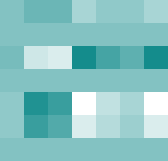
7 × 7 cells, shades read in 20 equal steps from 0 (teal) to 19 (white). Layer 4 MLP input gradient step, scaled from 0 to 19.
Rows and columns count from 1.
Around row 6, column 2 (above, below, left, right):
1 9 10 5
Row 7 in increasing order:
9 9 9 9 9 9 9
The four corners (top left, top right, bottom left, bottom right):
9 12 9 9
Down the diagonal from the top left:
9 9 16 9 14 11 9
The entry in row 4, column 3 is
9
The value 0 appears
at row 3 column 4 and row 3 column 7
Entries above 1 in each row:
7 7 5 7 6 7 7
